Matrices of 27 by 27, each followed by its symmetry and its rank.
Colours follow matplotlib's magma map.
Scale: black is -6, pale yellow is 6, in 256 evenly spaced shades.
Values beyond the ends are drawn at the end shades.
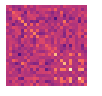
symmetric, rank five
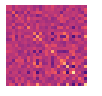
symmetric, rank five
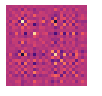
symmetric, rank three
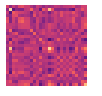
symmetric, rank three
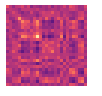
symmetric, rank three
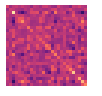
symmetric, rank five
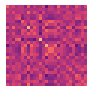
symmetric, rank three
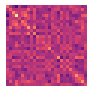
symmetric, rank five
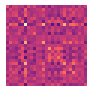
symmetric, rank three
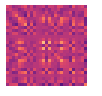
symmetric, rank three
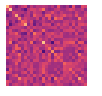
symmetric, rank five
